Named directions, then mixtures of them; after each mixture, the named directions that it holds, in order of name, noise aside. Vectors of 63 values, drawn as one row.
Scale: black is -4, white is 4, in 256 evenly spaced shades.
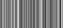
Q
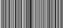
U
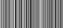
Q, U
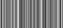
Q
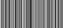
U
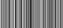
Q, U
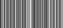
U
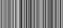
Q, U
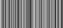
Q, U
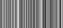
Q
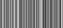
Q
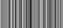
Q, U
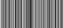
U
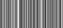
Q
